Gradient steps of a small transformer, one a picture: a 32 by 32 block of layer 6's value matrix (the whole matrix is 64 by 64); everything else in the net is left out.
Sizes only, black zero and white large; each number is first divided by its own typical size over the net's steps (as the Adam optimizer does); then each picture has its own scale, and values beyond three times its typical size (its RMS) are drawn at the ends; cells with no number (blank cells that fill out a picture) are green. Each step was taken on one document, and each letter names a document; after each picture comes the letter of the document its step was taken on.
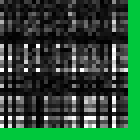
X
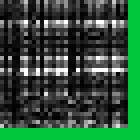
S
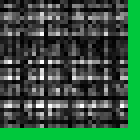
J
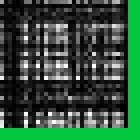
S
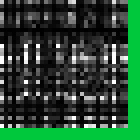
X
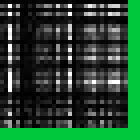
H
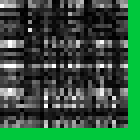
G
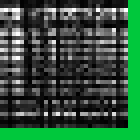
G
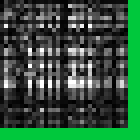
J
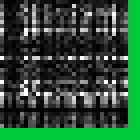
X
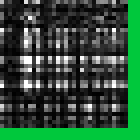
X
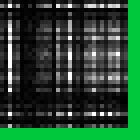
H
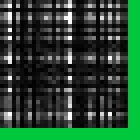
H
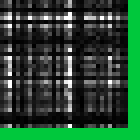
H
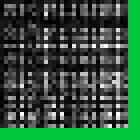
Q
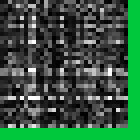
Q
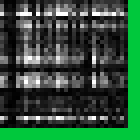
S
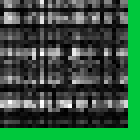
J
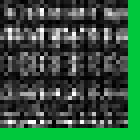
J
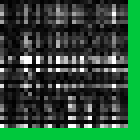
X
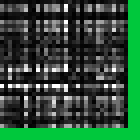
S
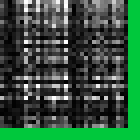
S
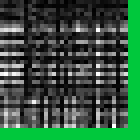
G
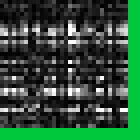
G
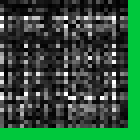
X
